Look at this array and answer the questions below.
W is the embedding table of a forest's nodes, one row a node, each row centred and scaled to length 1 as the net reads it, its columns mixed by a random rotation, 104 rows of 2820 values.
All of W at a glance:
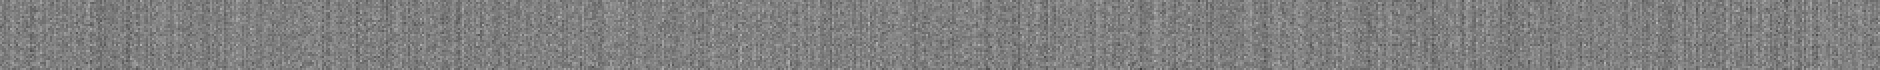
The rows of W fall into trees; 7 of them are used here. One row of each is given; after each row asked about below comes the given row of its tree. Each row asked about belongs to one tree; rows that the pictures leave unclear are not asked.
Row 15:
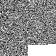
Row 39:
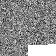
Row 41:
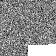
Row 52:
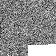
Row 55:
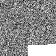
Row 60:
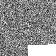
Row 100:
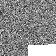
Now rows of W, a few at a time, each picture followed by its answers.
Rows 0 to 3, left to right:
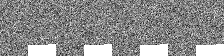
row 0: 100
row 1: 100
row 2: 55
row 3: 52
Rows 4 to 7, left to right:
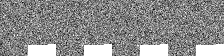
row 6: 41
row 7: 55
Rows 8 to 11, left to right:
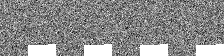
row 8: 100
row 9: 100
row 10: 55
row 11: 39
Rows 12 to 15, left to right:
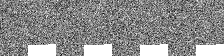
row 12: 52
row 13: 55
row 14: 39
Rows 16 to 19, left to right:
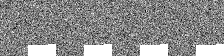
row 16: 55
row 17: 39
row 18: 41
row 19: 41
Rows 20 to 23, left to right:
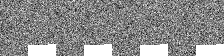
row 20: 39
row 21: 100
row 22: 55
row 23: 41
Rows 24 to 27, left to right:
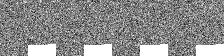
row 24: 52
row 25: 55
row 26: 41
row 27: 55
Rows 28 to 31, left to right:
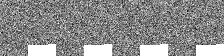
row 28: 100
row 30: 60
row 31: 100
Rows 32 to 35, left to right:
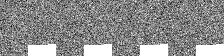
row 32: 39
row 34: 41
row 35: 55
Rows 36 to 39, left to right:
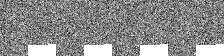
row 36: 39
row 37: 41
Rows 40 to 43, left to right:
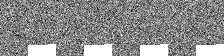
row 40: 60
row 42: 100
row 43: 100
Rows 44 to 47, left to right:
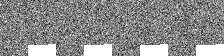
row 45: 41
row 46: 100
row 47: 60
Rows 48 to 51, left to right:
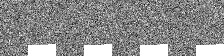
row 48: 41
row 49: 55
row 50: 55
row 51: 52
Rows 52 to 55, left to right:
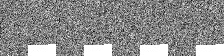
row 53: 39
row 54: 41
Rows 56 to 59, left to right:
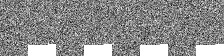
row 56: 39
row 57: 41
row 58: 100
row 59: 55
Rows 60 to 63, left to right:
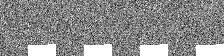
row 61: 39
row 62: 55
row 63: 55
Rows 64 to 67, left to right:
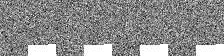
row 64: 100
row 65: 39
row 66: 100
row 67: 100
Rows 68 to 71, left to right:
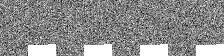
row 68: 100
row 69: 39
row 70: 15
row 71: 52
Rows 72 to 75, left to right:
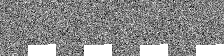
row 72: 52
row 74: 39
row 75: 39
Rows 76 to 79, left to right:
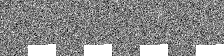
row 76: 55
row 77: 41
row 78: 52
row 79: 41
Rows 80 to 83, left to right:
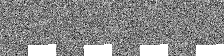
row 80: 100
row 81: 60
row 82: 55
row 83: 52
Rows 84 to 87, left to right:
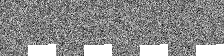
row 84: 39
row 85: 100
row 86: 39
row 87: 15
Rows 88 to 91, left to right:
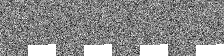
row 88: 100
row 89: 52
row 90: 41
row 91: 39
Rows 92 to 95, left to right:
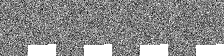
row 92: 41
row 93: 60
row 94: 41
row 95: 60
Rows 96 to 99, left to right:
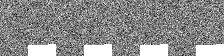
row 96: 60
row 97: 60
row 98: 41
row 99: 55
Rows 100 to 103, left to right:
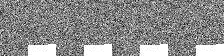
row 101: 41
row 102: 39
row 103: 55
